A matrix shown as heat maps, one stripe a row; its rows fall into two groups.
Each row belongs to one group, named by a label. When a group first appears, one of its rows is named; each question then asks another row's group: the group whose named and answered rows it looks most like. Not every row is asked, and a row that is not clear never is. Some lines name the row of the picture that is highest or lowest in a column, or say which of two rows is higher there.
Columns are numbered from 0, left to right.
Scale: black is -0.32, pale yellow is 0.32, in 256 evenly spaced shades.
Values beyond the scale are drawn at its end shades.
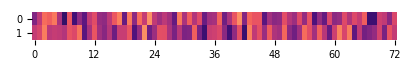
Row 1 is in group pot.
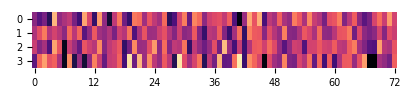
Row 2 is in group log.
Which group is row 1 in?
pot
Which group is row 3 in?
pot
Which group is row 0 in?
log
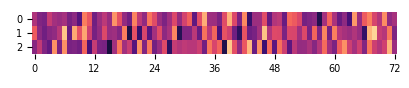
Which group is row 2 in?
log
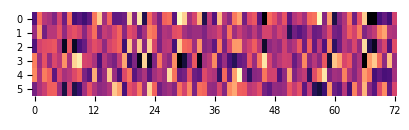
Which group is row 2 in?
pot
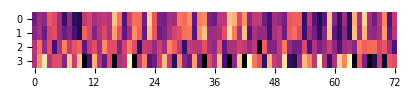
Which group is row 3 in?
pot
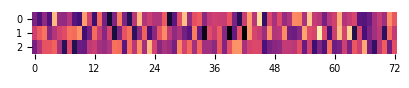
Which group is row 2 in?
pot
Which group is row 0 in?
log
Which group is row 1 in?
pot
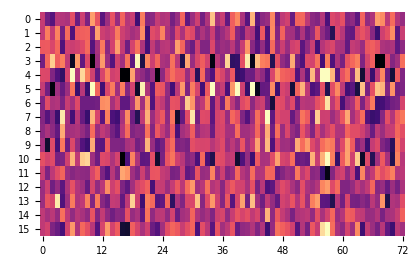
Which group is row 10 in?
pot
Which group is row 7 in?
log
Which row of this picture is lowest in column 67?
3
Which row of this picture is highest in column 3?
13
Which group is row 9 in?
log
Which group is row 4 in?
pot
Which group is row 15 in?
pot
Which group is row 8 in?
log
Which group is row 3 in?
pot
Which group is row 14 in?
log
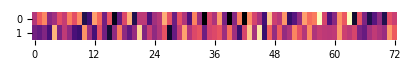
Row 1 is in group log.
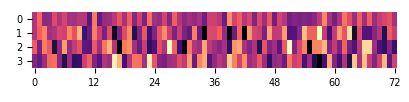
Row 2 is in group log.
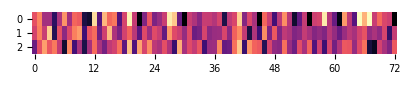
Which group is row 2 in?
pot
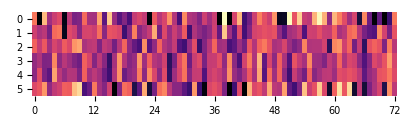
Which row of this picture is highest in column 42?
3
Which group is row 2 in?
pot
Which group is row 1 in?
log
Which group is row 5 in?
pot
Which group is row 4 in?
log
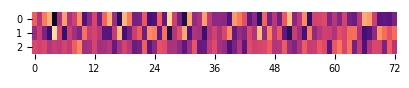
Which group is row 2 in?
pot
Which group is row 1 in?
log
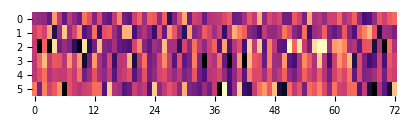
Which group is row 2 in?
log
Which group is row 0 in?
log
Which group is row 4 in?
pot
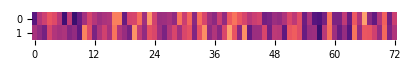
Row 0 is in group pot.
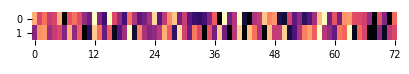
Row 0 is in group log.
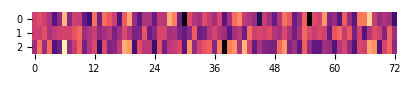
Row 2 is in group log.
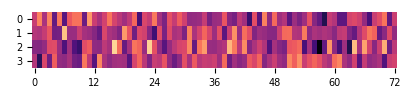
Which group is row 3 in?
log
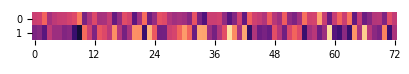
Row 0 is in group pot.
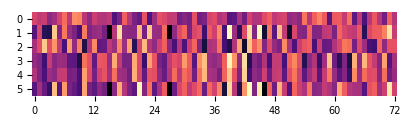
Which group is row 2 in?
pot
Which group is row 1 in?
log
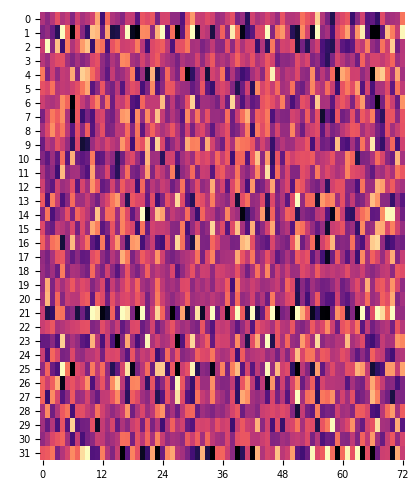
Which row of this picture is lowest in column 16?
31
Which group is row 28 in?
log
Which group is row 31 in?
pot
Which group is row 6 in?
log
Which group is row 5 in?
pot
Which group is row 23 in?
log
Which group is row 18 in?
log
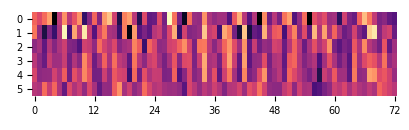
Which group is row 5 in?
pot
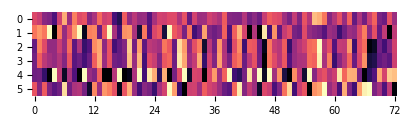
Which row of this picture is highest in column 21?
4
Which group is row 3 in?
pot
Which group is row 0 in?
pot
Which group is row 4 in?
log
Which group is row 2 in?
pot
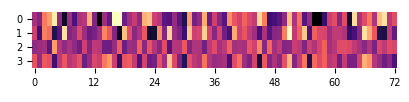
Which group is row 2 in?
log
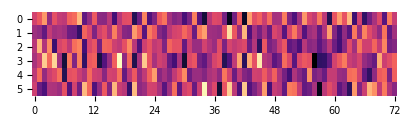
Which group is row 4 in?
log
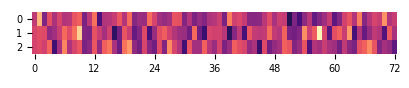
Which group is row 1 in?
pot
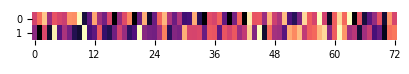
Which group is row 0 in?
pot
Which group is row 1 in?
log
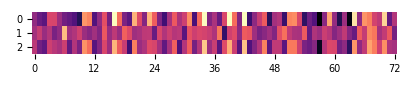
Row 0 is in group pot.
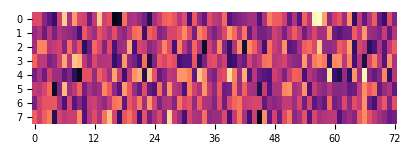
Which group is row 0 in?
pot
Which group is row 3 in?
pot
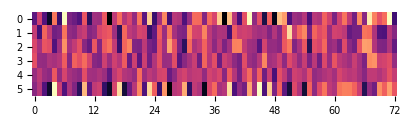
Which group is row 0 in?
log
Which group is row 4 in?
log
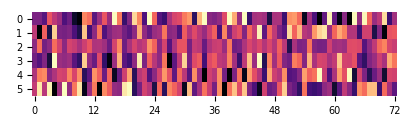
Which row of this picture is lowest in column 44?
5
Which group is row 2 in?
log
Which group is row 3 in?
log
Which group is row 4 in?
pot
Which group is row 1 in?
log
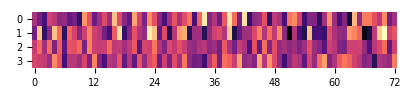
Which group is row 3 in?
log
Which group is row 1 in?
log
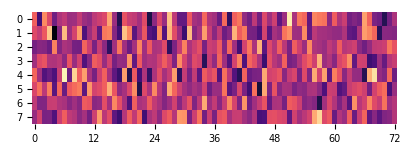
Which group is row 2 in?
log
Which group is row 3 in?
pot
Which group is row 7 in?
pot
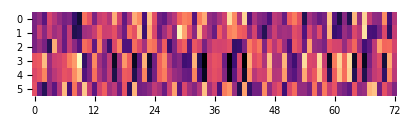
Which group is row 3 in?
pot
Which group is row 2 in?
log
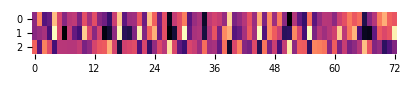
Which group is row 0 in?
log
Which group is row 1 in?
log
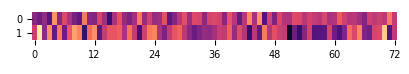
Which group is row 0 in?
log
